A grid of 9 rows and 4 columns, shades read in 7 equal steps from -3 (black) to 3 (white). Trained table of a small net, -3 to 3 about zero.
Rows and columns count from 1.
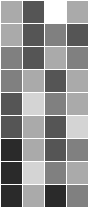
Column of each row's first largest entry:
3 1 3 2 2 4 2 2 2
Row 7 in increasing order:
-2 -1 0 1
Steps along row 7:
up down up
